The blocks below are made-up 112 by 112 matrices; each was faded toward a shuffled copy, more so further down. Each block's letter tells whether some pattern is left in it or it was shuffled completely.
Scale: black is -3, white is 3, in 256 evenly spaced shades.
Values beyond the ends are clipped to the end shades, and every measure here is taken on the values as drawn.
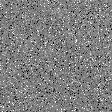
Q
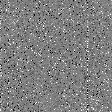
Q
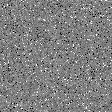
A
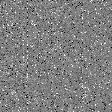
Q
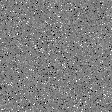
A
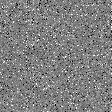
Q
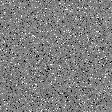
A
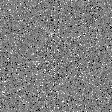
Q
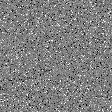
A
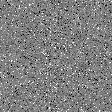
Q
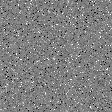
A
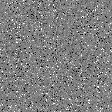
Q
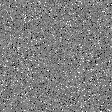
A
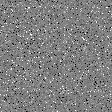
A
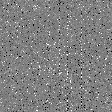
Q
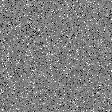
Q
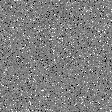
A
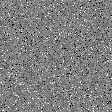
A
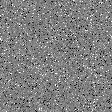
A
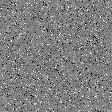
A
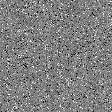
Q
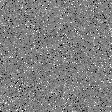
A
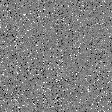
Q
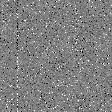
Q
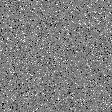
A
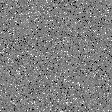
A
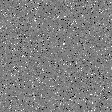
A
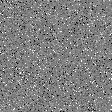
A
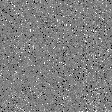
Q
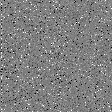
Q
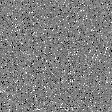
Q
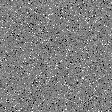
A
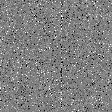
Q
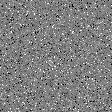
A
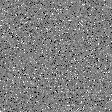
A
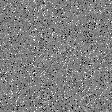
Q
